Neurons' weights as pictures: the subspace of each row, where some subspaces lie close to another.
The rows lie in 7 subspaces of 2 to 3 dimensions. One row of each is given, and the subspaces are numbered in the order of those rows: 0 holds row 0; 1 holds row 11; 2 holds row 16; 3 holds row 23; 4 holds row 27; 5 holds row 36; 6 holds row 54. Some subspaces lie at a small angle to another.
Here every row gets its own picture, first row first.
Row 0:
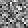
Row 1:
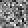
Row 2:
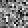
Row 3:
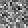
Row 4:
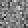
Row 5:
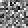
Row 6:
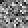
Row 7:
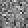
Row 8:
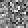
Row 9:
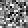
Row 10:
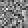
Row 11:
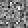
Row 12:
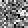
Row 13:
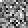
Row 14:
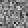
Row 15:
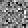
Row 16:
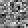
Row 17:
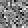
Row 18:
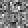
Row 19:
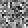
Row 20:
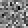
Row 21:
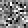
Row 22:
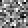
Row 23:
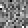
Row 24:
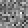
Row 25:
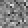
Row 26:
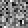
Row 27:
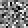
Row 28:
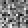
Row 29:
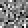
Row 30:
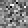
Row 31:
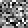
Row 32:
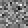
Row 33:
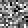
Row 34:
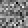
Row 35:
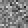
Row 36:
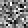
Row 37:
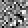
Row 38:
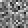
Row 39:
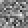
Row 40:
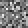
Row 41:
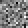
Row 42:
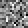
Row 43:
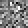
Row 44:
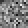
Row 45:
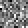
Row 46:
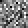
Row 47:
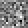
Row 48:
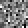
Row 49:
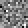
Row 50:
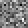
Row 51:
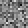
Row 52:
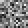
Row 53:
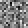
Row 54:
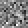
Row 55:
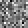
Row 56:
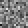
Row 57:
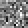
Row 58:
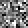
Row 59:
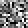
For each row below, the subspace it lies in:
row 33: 5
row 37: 6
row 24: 1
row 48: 3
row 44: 2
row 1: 0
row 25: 5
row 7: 1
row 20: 4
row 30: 5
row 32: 0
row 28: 5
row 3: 0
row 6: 2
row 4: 1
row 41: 3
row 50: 0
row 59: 5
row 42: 6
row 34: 4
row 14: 1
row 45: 3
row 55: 1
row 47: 6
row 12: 6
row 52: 2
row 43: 4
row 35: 5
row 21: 5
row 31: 0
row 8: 2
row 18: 2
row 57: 6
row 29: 3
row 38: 2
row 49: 3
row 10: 6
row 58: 2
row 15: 3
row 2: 6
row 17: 6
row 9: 5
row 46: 3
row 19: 4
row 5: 4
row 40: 6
